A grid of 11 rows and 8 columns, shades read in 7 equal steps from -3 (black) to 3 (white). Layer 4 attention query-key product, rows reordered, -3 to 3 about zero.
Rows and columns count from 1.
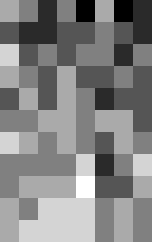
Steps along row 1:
down down up down up down up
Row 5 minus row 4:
-2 1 0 0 1 -1 -1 0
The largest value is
3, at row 9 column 5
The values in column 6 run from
-2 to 1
